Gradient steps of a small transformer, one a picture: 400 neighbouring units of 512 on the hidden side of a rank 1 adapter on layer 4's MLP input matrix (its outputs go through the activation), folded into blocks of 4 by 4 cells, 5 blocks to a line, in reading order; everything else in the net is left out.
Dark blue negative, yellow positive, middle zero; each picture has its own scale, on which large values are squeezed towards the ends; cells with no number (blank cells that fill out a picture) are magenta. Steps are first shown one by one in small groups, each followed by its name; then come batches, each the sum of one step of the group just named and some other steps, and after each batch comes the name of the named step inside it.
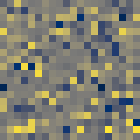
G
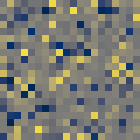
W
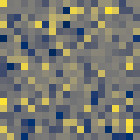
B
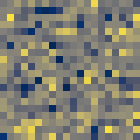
G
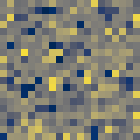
W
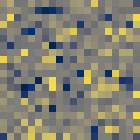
B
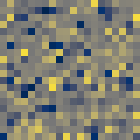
W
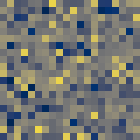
W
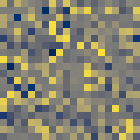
B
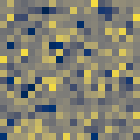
W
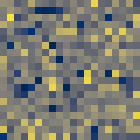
B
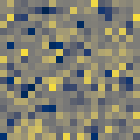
W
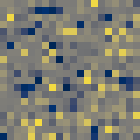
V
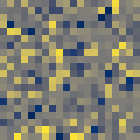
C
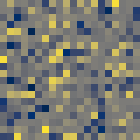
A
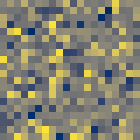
C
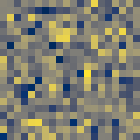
V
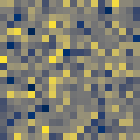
A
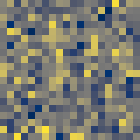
C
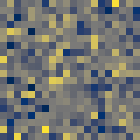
A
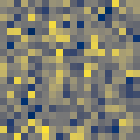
C
